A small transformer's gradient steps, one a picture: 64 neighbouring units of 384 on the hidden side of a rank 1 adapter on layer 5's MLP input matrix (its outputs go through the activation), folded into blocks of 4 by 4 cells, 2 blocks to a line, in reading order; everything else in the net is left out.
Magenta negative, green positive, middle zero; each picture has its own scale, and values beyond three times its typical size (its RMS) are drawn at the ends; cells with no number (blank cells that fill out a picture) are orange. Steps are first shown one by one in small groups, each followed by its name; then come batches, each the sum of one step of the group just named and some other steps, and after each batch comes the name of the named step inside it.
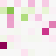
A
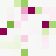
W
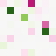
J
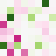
W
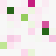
J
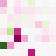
W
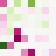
W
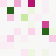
J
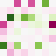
W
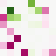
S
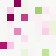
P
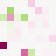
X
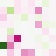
S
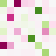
P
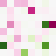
P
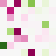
P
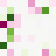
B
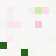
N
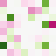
B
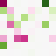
N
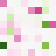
B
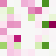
N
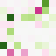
B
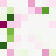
B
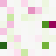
N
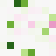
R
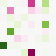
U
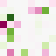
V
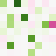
R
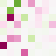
R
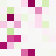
U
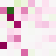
R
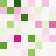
R
